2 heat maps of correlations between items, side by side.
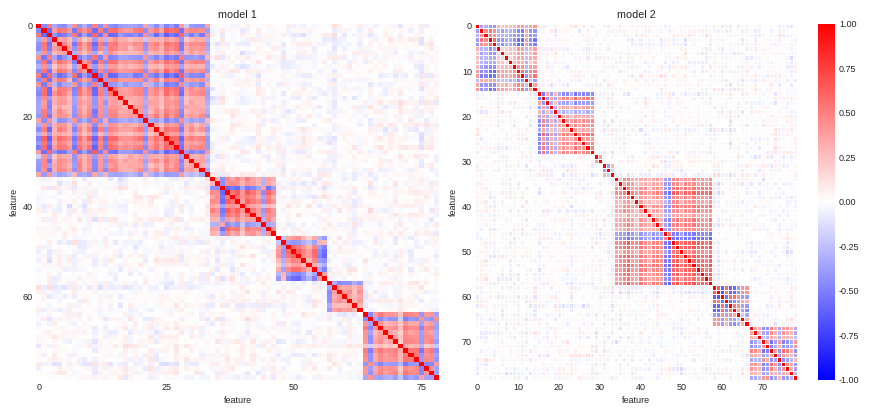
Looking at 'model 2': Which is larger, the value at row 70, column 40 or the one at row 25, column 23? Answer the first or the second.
the second
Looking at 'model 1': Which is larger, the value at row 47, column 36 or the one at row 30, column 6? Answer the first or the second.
the second
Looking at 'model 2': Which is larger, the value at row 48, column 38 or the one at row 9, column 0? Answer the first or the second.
the first
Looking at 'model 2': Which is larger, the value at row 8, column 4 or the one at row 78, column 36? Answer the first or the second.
the second
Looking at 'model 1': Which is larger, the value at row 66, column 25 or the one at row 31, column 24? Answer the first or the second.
the second
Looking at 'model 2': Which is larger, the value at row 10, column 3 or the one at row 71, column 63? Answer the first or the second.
the second
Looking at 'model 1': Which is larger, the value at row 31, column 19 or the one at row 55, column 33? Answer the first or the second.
the first
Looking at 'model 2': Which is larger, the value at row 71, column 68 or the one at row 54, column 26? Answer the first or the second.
the second
